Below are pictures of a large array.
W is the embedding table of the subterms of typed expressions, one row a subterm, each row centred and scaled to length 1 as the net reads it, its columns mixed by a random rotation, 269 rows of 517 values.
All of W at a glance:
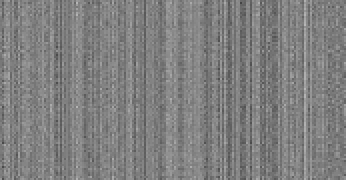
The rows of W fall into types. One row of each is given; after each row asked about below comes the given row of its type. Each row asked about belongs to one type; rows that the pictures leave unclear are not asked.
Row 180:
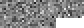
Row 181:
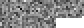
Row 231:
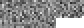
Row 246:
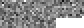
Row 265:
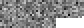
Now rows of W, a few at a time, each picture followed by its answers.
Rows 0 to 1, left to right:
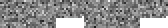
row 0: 246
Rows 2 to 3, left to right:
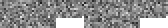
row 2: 180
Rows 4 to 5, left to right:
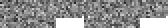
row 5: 180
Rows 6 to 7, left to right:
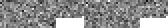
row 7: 246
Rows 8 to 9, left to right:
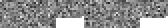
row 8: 180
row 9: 181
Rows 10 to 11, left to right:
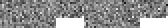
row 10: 231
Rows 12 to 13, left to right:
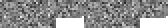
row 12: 180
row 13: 180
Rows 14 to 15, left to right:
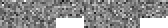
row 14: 246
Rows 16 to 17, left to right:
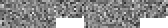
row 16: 231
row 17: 231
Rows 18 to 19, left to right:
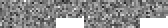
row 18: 246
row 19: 180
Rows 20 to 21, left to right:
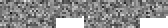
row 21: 180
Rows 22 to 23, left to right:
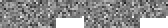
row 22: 180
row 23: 180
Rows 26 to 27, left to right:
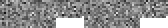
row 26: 181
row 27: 180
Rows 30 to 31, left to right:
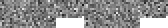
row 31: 231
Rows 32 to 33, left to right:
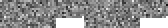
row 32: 180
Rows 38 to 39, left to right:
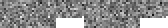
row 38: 180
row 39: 265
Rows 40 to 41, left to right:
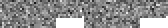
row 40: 180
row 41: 181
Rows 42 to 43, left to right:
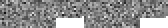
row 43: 180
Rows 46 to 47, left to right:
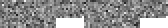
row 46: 246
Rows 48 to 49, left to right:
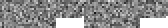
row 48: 231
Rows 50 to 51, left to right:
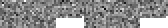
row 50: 246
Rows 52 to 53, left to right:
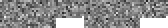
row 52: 180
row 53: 180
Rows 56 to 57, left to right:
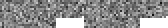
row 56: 231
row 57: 265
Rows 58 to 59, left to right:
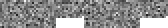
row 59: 181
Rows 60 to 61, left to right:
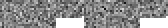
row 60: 231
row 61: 181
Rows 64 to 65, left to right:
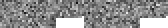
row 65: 181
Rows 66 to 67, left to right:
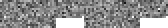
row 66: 180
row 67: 181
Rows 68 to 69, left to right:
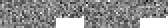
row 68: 231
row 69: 246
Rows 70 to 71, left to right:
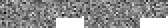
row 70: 181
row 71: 180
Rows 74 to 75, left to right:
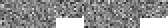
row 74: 231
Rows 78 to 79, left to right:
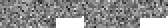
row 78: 181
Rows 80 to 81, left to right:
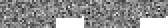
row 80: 180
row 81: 181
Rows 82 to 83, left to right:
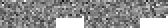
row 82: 246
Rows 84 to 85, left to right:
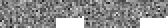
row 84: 265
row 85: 181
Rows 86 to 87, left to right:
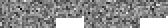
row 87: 181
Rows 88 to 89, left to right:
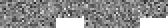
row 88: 180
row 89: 231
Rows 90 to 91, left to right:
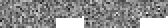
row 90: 181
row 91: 181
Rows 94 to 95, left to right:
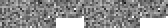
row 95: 181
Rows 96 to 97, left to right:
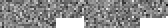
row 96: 231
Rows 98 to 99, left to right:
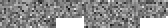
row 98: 181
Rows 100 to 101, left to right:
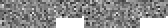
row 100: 231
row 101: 181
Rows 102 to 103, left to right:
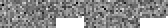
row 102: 265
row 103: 181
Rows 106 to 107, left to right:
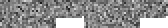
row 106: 181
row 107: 231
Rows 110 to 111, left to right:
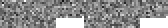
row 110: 246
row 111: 180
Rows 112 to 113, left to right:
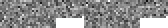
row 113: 246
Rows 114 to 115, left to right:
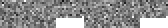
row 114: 246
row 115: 180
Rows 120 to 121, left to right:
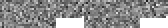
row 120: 231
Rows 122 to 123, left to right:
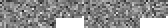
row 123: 180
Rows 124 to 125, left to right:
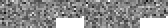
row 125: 246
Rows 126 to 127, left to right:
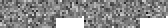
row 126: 265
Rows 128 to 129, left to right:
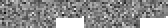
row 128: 181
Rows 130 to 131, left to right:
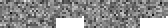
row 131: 265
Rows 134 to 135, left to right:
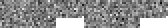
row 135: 265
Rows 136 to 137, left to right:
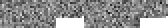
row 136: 231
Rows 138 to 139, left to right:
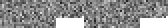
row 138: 231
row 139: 265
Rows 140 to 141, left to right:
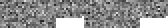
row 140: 246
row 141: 181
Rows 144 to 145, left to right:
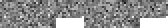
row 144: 180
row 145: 181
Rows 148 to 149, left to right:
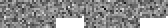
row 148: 180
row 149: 181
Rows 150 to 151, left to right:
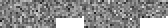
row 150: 181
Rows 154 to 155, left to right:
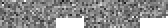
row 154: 246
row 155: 181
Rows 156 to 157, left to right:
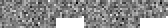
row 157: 265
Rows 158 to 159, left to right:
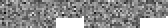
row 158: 181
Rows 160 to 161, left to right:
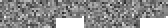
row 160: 180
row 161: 180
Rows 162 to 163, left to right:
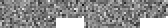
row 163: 231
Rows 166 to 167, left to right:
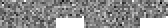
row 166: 246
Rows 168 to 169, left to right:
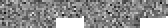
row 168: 181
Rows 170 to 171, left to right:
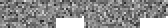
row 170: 246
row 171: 231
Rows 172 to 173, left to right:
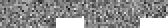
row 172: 181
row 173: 231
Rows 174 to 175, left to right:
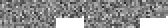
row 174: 231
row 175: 180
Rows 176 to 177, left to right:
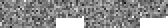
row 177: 181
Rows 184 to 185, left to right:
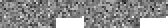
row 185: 181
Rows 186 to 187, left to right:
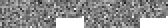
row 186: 181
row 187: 180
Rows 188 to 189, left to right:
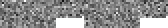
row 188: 246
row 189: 231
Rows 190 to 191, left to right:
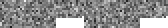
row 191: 265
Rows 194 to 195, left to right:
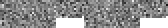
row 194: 231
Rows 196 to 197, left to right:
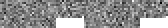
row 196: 180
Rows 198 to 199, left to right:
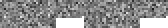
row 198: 180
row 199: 181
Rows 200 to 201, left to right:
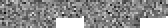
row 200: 181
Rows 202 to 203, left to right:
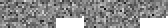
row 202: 246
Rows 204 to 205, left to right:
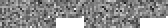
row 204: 181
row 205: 181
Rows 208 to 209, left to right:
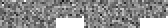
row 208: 246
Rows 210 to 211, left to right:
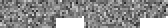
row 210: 265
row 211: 231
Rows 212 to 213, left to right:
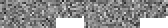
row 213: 231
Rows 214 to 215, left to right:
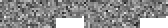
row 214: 180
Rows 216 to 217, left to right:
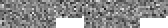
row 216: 231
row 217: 181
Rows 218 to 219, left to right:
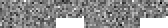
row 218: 246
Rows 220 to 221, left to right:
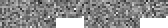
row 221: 180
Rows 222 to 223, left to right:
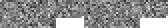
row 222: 180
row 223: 180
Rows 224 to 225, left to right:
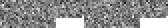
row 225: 180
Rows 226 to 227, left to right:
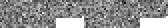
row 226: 181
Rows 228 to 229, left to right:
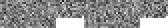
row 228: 180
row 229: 231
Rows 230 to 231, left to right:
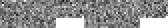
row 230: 246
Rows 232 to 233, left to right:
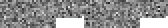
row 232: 180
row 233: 181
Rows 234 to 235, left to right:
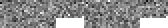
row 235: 246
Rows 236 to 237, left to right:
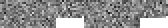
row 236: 180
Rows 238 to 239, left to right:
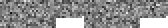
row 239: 181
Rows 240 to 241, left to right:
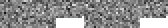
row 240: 181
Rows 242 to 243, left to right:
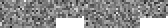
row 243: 231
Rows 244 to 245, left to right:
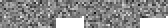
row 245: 246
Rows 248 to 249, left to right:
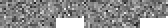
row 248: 180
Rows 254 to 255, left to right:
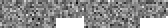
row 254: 265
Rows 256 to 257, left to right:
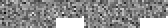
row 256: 181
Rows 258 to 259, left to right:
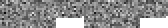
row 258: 181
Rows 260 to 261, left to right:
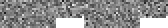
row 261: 231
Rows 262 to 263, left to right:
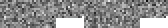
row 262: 180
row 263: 246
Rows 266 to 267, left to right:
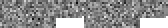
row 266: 265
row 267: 180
